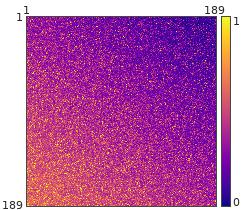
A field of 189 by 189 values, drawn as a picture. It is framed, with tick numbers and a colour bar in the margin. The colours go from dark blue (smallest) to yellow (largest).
The ninth with the lowest average is the top right. The texture is fine-grained noise. The field climbs toward the bottom left. The halves do not mirror each other. The bottom left is the ninth with the highest average.
